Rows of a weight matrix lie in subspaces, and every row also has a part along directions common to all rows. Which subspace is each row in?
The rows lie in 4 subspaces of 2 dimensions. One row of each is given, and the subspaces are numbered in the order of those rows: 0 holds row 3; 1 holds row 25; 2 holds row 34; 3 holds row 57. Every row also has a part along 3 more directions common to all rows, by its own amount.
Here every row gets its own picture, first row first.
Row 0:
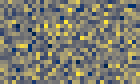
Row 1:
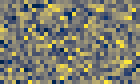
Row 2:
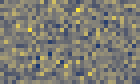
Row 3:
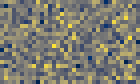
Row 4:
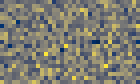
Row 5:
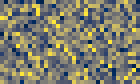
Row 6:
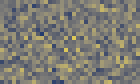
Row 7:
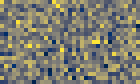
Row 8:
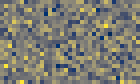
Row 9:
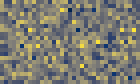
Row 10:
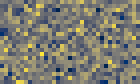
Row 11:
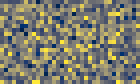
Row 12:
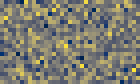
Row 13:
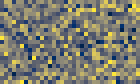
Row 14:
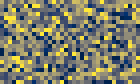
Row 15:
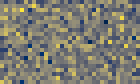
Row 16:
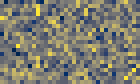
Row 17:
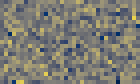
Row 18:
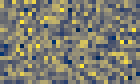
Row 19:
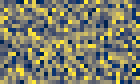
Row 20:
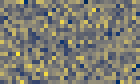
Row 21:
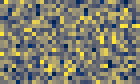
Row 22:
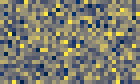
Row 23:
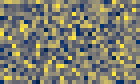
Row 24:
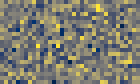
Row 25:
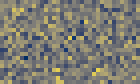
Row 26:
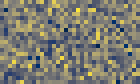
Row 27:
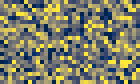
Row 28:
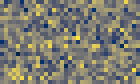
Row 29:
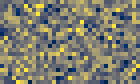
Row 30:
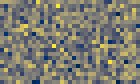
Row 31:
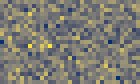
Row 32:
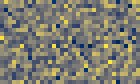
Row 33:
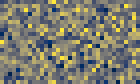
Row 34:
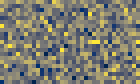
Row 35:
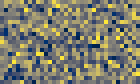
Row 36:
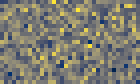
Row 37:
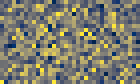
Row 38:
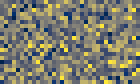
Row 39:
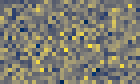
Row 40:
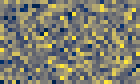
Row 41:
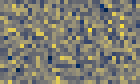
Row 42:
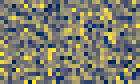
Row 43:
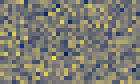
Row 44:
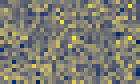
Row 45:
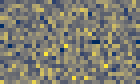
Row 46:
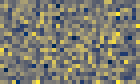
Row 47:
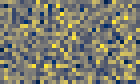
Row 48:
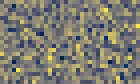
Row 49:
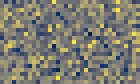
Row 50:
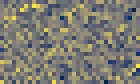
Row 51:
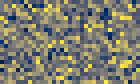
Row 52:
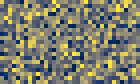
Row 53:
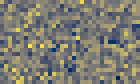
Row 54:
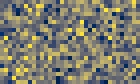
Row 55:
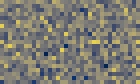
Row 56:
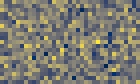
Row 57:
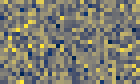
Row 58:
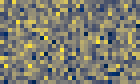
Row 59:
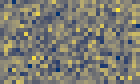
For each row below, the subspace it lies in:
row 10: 1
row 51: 1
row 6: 1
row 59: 2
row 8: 0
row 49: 2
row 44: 0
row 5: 3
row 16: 3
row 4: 2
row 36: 3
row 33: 3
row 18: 2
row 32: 2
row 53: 3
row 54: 1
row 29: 1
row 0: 3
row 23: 0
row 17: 0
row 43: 0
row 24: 3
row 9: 2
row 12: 0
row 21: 3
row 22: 0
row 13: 2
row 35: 3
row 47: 0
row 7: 2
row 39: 1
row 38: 1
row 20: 0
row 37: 2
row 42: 1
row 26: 3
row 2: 3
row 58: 2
